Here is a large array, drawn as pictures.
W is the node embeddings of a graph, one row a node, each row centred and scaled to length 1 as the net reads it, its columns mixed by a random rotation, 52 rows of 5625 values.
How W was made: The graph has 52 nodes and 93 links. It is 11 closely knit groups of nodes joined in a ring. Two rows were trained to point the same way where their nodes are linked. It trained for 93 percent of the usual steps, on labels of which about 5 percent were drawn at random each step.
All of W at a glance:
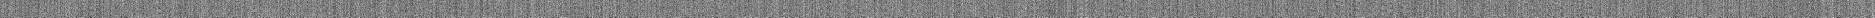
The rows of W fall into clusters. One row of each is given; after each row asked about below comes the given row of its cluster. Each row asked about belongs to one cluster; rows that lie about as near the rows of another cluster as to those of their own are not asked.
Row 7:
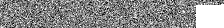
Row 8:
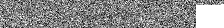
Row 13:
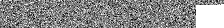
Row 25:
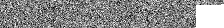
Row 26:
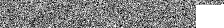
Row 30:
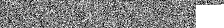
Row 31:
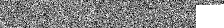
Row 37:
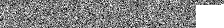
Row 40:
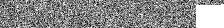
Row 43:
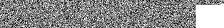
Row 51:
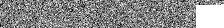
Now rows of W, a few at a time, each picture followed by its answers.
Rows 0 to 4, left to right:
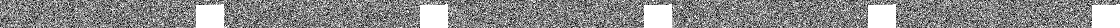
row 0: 51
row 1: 7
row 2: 37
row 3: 31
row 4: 8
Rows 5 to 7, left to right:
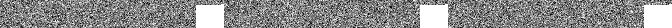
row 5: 25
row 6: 40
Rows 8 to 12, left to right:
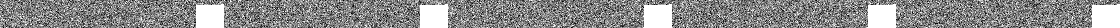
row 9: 13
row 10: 37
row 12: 37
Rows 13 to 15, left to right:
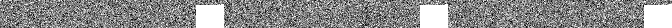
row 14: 7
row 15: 31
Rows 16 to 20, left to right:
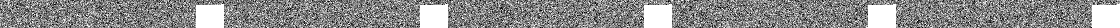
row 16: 31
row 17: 37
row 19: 13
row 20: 43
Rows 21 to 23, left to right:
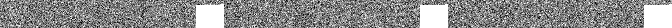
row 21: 51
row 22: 40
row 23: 25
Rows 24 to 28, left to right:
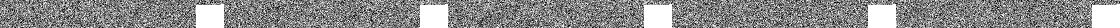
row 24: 43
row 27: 8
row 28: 31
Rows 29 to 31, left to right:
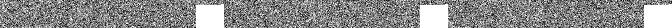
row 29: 26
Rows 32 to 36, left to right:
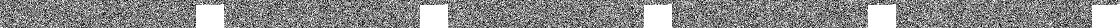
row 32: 8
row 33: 31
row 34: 51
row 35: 30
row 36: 25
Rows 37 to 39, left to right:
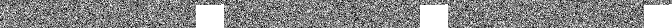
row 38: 13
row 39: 13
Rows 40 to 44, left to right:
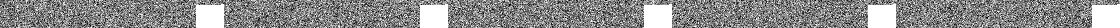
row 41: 26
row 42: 25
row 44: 25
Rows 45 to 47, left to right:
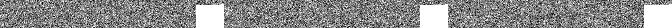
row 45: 43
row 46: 37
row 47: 8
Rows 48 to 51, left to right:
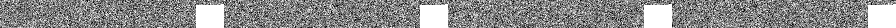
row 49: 13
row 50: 30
